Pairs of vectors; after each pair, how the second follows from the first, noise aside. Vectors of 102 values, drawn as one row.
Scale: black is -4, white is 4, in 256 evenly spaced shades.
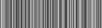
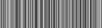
reversed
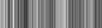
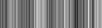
reversed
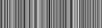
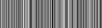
reversed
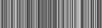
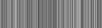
shrunk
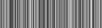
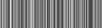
reversed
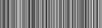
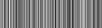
reversed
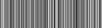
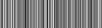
reversed
